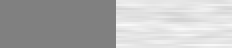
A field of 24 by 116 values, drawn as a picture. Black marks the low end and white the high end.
The table splits into one row of 2 panels. Panel 1,1: middling, flat. Panel 1,2: very high, streaked across, faint in contrast.
